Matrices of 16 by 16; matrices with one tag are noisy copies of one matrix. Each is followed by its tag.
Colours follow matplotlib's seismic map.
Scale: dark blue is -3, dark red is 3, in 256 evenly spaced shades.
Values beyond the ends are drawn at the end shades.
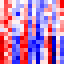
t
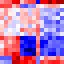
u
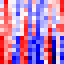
t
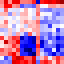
u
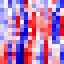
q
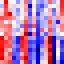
t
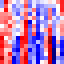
t
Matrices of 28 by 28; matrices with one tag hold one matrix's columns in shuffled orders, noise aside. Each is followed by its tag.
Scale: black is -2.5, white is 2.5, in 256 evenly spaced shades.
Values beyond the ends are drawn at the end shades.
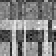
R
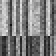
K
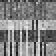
R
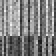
K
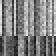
K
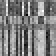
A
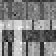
R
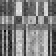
A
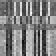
A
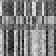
A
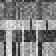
R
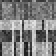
R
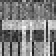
R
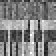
R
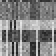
R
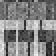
R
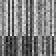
K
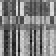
A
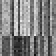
K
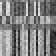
A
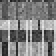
R
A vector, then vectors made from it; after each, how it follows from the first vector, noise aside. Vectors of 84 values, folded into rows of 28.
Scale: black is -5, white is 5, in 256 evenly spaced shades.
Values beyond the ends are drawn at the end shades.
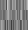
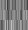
negated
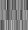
negated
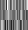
scaled up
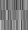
reversed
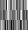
scaled up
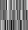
scaled up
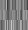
negated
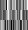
scaled up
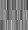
negated
